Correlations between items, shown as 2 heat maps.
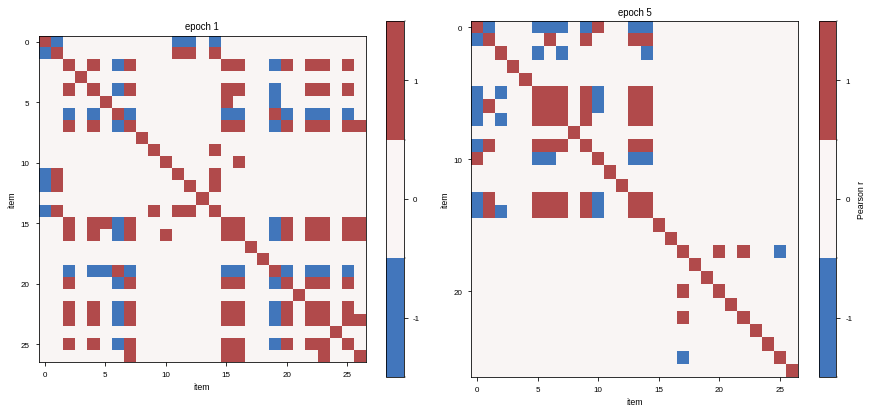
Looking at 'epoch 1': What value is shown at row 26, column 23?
1
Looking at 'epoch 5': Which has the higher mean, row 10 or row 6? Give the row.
6
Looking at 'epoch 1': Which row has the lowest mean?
19
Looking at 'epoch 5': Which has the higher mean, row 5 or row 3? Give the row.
5
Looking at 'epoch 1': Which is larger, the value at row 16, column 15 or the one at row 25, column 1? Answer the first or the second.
the first
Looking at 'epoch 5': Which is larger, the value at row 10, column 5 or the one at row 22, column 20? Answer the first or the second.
the second
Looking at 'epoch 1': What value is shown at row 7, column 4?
1
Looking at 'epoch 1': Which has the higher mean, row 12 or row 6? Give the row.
12
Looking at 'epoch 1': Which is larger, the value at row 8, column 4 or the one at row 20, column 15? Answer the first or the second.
the second
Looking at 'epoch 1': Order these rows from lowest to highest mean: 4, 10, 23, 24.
24, 10, 4, 23
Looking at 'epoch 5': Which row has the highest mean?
9
